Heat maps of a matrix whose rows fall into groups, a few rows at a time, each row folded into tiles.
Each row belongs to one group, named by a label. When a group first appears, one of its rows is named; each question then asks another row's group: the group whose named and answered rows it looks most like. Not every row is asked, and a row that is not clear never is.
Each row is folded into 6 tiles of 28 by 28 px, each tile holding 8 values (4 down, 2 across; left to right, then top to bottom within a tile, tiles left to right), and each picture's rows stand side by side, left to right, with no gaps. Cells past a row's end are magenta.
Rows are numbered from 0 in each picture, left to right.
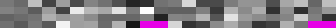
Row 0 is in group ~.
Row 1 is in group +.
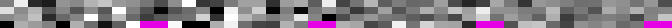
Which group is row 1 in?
+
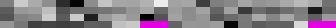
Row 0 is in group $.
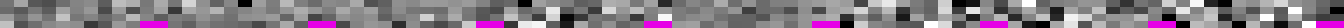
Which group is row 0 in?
+
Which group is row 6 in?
+
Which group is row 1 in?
$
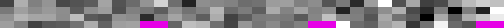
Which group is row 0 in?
$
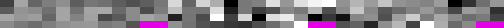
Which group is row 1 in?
$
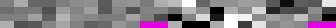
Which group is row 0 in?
+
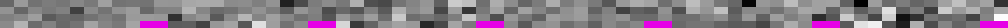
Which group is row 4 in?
$
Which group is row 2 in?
+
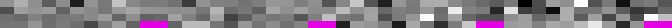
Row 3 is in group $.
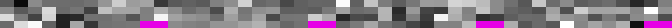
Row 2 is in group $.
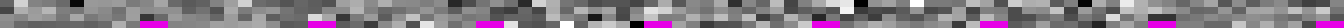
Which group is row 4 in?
$
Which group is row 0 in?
$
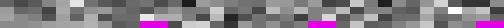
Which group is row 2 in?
~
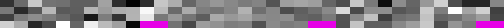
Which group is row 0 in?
~
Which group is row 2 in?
~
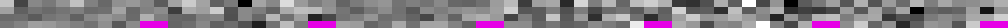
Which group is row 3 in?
$
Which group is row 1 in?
$
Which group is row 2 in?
~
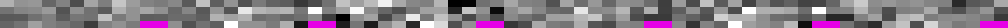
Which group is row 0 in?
$
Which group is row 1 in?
~
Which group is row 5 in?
+
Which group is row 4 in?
~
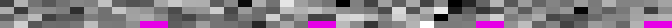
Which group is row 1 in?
$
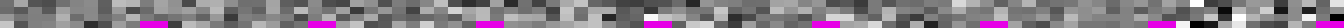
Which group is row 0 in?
+
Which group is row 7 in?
+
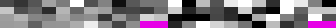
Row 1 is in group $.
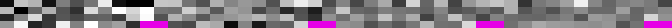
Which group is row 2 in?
$
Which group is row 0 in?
~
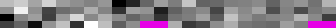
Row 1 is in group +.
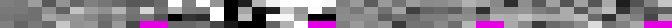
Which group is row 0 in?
~
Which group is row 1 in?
$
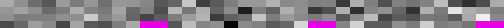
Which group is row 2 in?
~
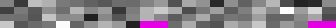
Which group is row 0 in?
~
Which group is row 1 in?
~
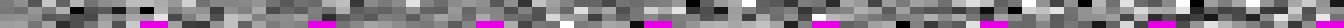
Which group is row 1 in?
+
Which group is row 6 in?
$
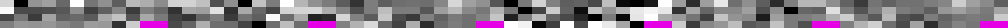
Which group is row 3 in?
~
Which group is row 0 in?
$
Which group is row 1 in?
$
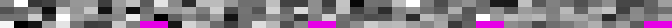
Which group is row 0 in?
+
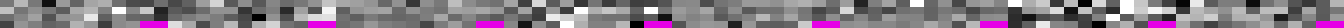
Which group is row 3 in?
~
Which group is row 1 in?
~
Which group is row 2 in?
$
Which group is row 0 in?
~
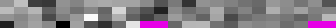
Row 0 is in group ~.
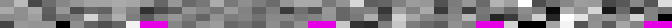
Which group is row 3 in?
+
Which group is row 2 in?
+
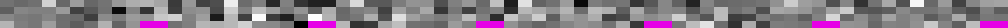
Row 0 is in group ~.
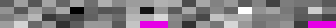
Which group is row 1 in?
~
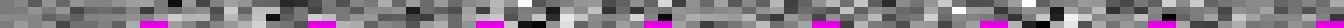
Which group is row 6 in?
+
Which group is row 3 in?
+
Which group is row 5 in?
~
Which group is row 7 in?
+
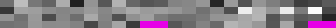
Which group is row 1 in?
~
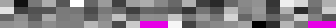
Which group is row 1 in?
+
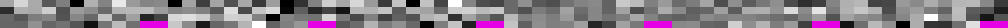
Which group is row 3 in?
+
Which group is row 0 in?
$
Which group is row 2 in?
$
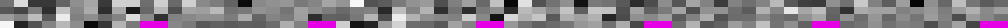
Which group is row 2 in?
+
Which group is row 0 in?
+
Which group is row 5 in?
$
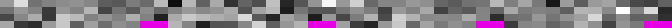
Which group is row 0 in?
+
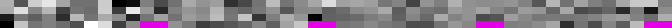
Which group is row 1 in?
$
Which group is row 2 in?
$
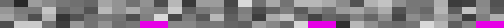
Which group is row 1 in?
$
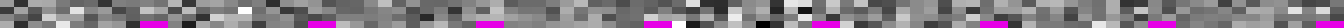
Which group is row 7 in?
~
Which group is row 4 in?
+
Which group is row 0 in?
~
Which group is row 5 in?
+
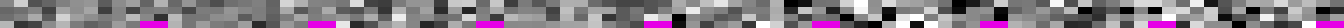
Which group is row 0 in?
+
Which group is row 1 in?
+
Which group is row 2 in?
+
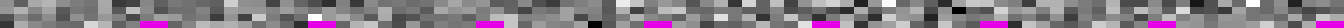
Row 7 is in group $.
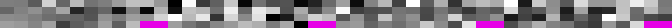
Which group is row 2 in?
$
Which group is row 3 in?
$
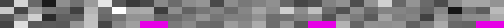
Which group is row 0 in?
~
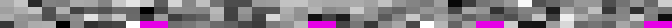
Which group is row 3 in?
+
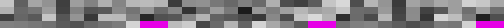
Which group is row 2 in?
$
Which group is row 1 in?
~
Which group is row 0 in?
$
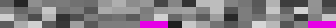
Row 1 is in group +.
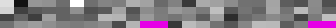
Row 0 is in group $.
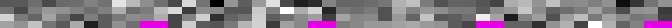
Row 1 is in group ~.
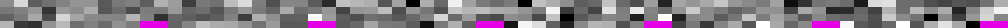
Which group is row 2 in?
$
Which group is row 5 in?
~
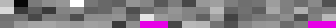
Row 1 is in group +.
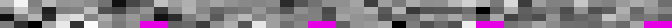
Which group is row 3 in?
$
